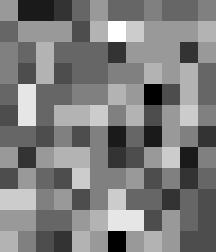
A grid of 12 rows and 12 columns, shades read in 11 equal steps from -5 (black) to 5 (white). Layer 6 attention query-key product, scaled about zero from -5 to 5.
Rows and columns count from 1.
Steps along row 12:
down down down up down down up up down down same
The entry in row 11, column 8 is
4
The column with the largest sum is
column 8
